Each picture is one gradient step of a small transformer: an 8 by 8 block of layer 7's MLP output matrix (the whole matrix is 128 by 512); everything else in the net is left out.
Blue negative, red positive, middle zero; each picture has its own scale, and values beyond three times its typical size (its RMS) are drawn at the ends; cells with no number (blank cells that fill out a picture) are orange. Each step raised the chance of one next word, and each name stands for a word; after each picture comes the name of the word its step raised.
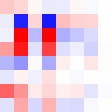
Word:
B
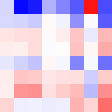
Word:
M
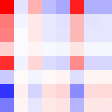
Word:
M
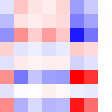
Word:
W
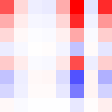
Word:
M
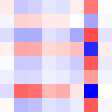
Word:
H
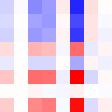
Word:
W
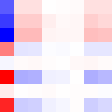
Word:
W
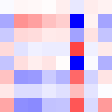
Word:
B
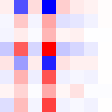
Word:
B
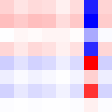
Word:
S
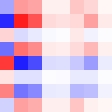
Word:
S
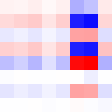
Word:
S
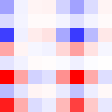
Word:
W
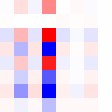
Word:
H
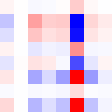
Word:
B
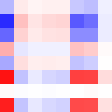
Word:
B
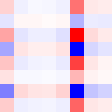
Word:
H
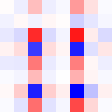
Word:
H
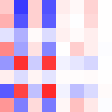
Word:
S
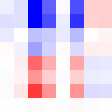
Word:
S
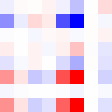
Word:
B
